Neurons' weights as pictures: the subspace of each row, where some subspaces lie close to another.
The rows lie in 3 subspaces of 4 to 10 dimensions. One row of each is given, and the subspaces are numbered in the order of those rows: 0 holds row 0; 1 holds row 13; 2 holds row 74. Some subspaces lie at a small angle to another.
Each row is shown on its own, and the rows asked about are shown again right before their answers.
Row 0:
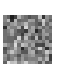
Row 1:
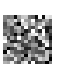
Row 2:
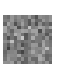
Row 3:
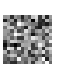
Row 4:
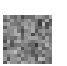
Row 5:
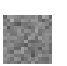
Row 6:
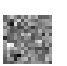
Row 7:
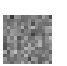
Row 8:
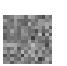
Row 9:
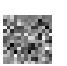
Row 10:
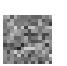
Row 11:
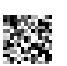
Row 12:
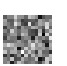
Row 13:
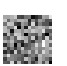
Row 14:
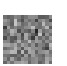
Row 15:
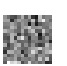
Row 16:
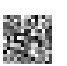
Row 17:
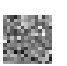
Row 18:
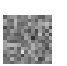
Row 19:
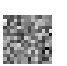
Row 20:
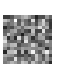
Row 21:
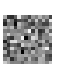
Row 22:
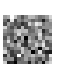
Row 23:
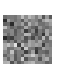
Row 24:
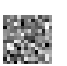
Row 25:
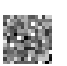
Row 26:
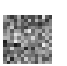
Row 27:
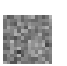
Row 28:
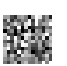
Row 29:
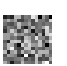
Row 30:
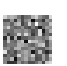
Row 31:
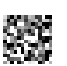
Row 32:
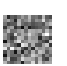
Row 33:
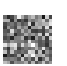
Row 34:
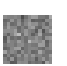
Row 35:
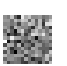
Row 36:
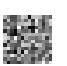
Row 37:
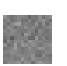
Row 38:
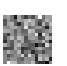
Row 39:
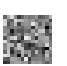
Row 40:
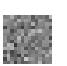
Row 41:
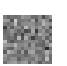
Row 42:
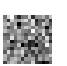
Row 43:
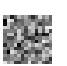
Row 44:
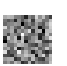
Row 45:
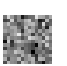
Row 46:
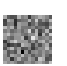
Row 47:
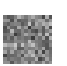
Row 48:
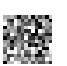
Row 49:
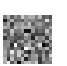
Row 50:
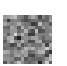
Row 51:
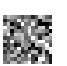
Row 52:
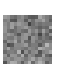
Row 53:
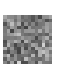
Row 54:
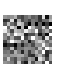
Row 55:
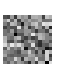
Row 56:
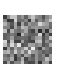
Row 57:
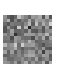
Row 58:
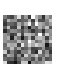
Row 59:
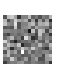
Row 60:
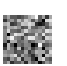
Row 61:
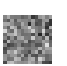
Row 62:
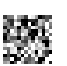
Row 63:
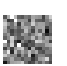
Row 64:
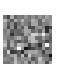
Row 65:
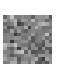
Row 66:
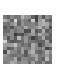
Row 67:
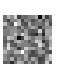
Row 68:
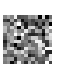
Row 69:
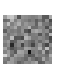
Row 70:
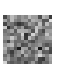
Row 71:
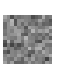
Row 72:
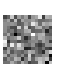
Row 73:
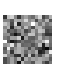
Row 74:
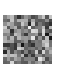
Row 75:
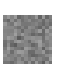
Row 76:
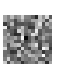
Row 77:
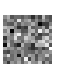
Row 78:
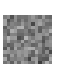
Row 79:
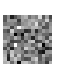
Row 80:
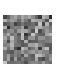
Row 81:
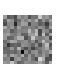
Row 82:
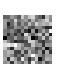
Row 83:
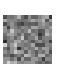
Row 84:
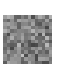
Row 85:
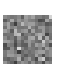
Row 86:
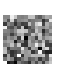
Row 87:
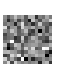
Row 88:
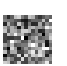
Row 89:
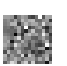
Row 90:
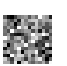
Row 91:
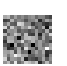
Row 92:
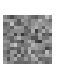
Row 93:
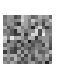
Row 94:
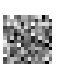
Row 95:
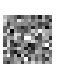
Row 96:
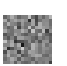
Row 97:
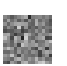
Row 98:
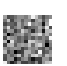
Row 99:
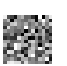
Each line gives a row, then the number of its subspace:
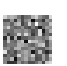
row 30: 0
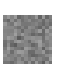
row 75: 2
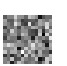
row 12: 2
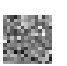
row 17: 0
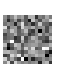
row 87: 1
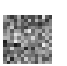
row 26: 1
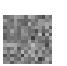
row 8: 2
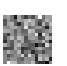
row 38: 0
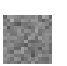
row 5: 0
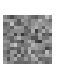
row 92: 1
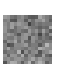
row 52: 0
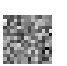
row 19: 1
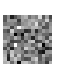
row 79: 1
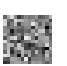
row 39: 1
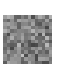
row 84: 0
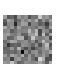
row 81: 2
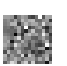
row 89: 0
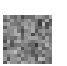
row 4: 0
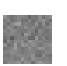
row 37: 0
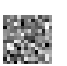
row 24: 1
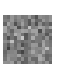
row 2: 2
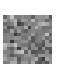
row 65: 0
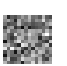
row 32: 1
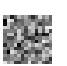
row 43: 1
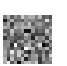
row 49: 1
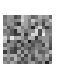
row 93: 0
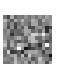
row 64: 1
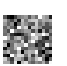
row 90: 1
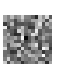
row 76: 0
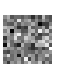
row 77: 1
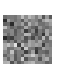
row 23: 1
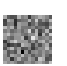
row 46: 2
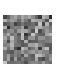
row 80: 0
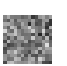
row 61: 0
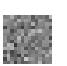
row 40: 1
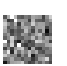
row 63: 1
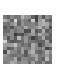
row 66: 0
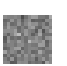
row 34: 0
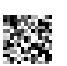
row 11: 1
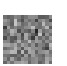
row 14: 0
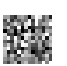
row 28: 0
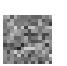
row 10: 1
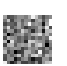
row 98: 0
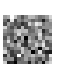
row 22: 0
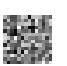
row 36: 0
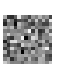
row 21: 2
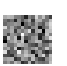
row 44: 0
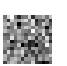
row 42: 0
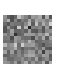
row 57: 2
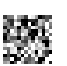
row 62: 2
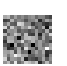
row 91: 1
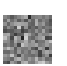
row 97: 0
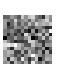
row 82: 1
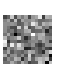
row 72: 1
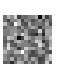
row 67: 2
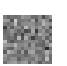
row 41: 0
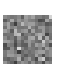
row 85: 0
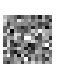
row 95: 1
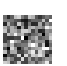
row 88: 2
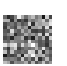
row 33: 2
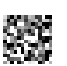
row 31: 1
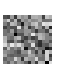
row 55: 1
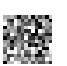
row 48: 0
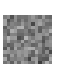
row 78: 1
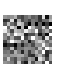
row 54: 2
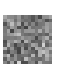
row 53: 1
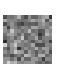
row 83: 0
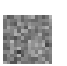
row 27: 0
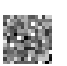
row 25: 1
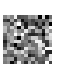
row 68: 2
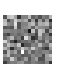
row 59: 2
